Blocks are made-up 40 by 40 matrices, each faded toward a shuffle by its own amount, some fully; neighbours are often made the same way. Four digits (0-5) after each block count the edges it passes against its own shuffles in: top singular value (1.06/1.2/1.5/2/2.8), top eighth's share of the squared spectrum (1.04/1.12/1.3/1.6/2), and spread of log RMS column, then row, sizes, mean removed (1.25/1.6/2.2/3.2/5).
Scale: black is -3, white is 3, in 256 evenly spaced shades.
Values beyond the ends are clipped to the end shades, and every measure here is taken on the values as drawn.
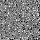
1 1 1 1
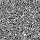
1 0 0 0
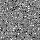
0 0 0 0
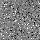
0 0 0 0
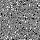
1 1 0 0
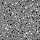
0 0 0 0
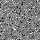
1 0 0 0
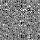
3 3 1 2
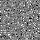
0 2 0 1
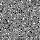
1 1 0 0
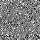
2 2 0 1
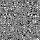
3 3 1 2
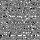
2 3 0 2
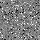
1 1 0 1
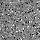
0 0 0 0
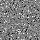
0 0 0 0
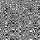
4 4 2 2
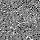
2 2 0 0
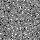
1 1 0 0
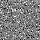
2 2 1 0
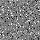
1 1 1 0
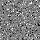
0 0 0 0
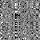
4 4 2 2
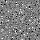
2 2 0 0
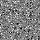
1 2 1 0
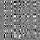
4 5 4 3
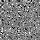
3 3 1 1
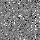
2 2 2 1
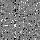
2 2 1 0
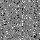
2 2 1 0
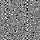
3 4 2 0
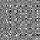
4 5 3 3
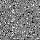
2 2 1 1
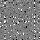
3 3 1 1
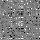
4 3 2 1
